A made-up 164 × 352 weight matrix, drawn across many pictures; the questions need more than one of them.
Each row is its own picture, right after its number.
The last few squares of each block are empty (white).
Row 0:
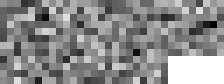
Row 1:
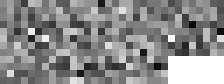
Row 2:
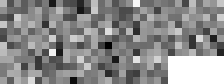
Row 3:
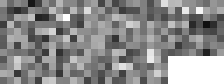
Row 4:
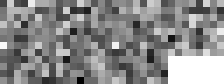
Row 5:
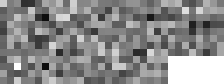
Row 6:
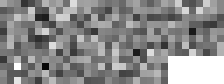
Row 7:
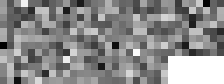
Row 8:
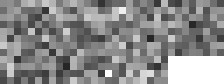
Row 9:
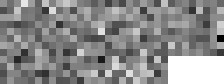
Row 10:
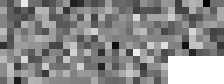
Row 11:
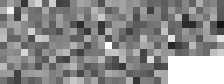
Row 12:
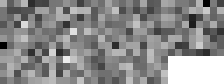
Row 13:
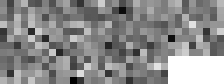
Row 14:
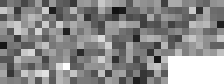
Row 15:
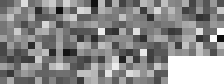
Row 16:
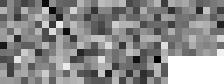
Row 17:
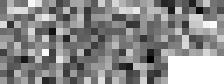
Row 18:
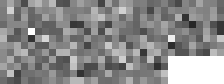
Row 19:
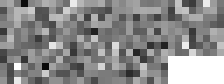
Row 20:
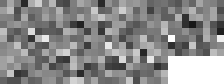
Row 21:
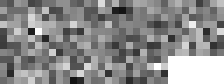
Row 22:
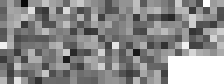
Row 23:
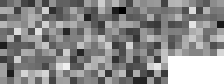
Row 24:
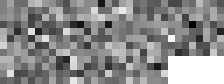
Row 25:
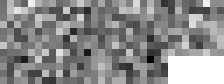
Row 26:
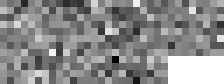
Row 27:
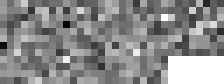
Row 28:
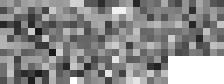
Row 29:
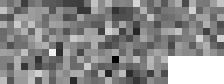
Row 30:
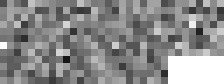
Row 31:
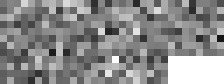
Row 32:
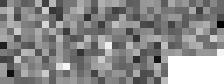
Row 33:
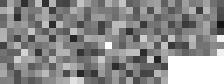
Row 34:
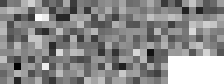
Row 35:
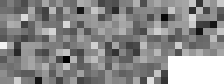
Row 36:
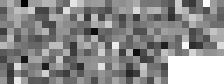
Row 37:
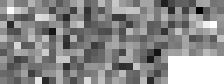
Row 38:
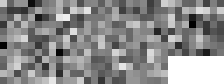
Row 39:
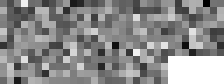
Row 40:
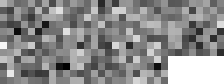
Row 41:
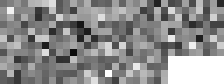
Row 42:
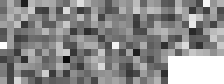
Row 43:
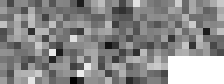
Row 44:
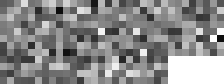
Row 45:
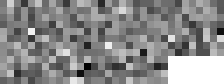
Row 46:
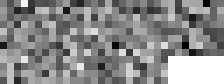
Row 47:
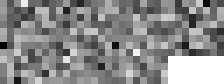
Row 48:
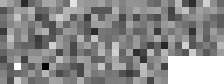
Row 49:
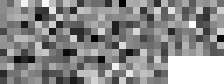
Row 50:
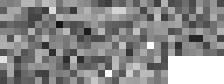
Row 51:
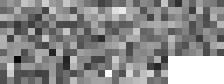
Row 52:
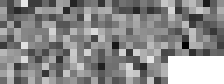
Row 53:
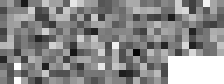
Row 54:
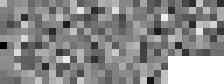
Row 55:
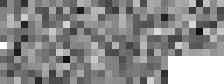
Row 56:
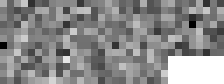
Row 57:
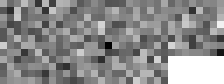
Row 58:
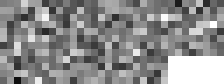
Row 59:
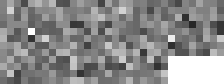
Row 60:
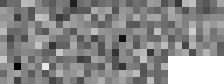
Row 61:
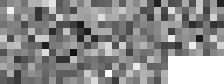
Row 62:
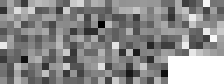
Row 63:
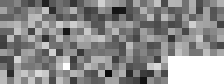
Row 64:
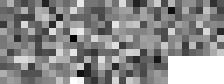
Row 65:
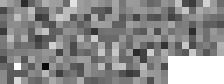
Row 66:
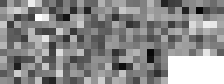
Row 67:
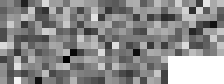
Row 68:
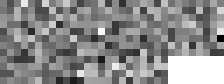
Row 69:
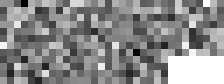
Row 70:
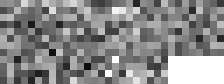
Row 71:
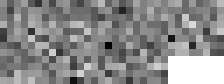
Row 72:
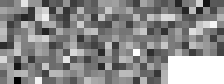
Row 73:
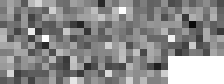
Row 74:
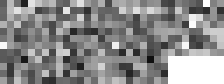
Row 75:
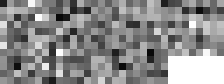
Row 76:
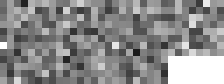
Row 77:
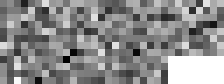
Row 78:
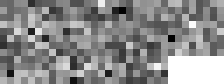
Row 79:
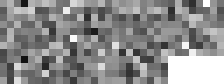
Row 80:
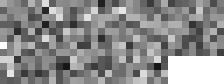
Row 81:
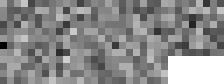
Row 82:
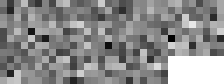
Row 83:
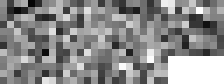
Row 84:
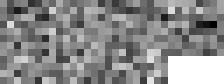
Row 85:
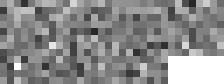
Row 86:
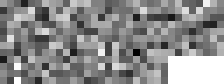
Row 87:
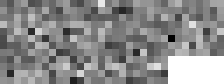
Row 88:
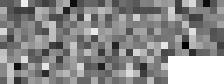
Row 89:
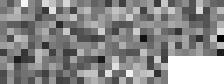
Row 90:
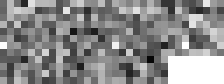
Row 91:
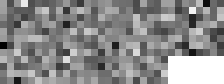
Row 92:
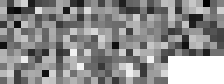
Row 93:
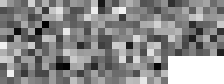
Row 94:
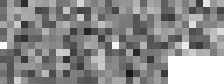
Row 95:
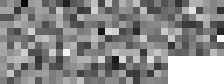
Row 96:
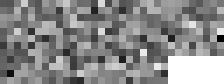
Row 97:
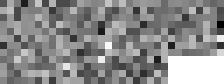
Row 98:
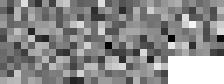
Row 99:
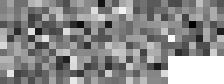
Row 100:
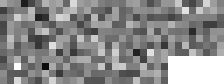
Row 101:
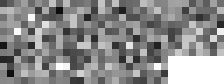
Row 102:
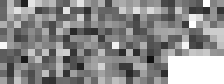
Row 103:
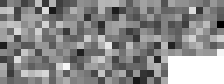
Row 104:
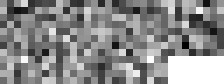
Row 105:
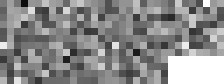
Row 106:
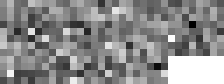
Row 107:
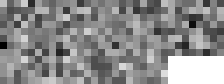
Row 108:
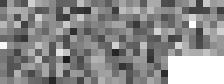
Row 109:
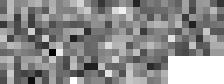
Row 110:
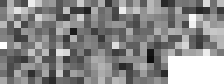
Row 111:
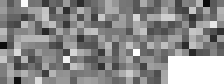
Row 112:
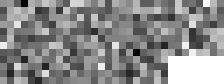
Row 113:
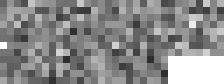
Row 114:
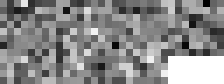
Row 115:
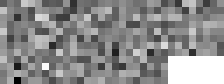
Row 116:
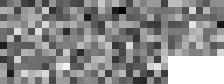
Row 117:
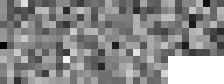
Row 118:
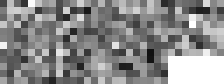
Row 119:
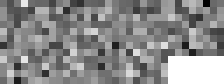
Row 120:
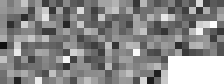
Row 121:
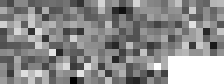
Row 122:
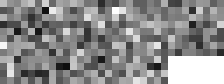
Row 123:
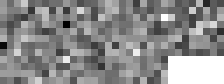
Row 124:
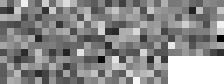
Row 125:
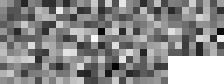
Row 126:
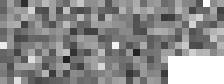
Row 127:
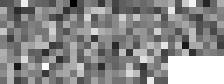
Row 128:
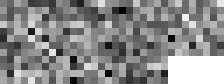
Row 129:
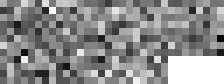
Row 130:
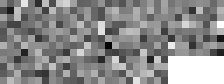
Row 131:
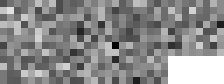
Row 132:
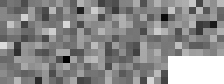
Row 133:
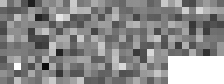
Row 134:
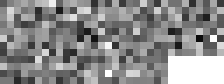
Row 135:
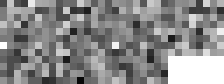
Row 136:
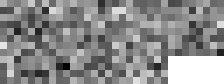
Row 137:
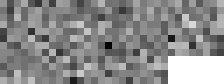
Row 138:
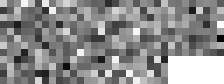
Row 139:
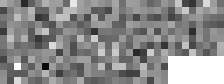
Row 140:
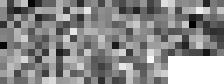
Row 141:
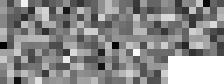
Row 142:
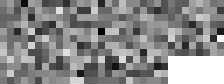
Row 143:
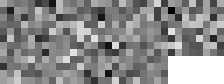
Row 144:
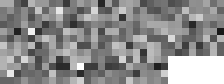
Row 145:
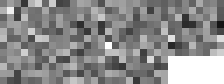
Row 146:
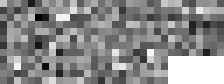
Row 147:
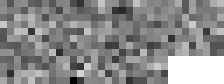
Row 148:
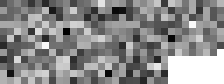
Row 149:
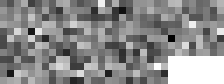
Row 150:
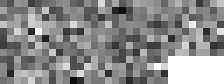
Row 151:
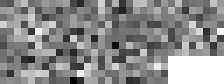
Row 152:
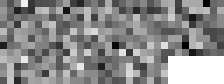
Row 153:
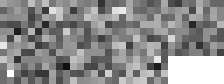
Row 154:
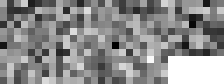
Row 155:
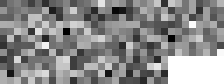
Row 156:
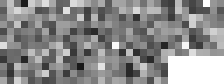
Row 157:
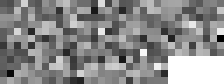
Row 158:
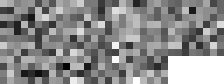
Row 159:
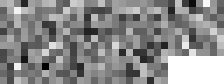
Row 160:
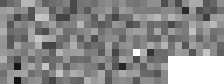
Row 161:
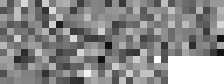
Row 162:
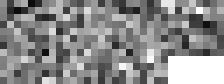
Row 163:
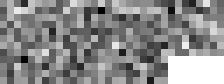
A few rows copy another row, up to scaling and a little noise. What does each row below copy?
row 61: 41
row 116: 23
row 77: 67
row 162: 83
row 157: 96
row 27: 123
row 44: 15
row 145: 11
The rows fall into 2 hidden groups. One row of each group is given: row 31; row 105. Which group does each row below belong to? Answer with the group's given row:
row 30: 105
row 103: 31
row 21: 31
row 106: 31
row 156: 105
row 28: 31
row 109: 31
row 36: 105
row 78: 31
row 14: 31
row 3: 105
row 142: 31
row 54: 105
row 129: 31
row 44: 31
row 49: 31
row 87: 31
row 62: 105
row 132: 105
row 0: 105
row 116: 31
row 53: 105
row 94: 105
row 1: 31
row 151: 31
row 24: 31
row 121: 31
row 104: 105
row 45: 31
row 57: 31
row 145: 31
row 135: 105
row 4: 105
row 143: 31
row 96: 31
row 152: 105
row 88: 105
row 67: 105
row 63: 31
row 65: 105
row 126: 105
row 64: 31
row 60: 105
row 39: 105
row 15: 31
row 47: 105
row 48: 105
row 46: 105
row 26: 31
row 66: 105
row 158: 31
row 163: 105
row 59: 31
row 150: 31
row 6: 105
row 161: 31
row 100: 105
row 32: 31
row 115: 105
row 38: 105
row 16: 31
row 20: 31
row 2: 31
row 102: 105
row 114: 105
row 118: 105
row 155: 31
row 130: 31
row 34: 105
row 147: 31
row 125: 31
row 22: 105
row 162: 105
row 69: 105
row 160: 105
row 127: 105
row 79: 105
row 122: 31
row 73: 31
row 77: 105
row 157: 31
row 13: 31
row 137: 31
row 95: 31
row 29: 31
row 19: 105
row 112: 105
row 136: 31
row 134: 31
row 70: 31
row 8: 31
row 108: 105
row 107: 105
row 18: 31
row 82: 31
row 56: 105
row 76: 105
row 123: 105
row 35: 105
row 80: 31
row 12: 105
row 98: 31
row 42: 105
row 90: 105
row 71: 31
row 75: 105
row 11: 31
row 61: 31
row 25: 105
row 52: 105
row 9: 31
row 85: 105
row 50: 31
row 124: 31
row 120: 105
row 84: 105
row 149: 31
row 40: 31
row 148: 31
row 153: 31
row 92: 105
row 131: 31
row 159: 105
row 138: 31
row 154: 105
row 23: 31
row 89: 31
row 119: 105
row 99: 31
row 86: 105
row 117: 105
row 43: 31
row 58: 105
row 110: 105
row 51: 31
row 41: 31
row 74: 105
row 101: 31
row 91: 105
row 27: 105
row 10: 105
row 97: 31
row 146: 105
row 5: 105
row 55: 105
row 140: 105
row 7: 105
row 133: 105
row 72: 105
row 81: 105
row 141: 105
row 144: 31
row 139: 105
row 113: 105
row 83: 105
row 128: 31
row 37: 105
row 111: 105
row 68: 31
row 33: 31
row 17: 105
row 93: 31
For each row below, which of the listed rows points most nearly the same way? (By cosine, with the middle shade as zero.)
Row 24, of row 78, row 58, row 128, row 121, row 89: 89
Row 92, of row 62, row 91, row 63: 91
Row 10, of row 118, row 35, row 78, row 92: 92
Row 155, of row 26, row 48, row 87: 87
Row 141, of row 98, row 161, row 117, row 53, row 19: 117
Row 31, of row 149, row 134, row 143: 134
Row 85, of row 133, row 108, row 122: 133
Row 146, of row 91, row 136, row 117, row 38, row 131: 38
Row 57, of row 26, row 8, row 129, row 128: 129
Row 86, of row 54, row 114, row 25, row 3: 3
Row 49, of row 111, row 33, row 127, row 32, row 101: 101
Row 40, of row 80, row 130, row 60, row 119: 80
